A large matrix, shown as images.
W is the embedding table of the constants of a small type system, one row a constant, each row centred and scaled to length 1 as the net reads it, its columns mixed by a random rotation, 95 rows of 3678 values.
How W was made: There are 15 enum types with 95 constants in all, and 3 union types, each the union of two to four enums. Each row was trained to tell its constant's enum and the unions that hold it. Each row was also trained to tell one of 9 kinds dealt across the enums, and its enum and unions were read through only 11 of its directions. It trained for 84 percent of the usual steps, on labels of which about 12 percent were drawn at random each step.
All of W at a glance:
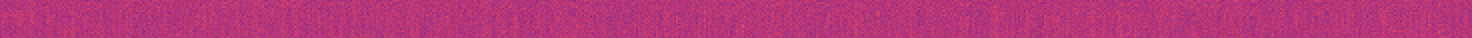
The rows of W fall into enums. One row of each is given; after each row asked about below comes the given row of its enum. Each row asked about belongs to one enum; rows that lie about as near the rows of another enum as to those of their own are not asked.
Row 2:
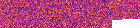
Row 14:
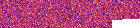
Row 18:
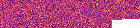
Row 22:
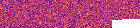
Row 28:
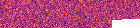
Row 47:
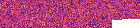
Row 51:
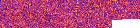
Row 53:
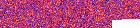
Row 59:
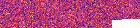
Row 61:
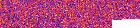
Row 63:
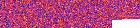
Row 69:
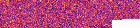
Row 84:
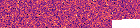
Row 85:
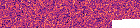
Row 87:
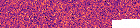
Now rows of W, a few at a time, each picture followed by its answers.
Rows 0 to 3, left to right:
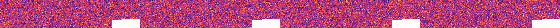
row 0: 87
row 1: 51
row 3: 51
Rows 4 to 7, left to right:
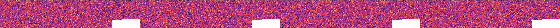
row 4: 87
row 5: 63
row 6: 14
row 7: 18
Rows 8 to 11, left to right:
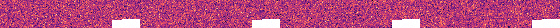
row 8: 61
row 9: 63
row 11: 53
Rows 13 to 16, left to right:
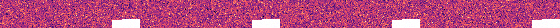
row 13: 84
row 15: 22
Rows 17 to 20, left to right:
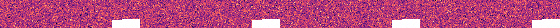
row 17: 53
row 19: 63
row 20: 28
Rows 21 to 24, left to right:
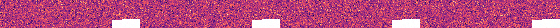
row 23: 63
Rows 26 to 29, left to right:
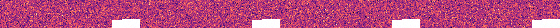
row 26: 51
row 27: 28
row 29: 47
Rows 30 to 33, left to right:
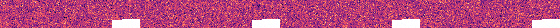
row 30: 2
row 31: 85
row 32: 61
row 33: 53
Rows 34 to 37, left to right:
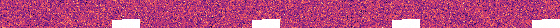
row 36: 85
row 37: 28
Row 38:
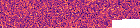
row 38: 51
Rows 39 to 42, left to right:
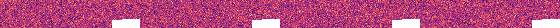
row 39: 69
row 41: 28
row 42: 28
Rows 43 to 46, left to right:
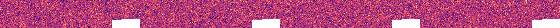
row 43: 53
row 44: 69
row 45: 84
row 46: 18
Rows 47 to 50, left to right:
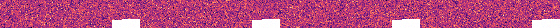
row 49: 53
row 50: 28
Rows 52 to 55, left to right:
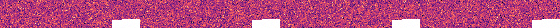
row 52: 14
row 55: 53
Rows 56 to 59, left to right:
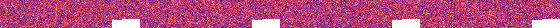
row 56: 61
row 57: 18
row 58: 69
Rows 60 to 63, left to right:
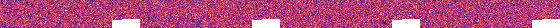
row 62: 51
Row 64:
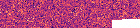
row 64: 69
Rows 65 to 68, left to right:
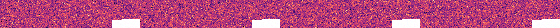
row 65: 84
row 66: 47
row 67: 14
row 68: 2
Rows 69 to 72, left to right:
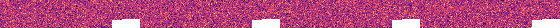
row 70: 85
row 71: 84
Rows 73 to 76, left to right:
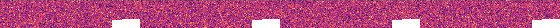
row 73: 63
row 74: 22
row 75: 14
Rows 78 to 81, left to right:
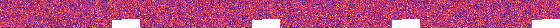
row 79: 47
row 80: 61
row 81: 63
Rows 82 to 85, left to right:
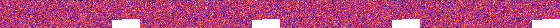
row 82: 18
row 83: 51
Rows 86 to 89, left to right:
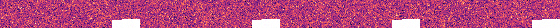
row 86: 14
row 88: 85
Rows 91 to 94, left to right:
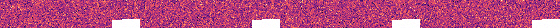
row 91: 14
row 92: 85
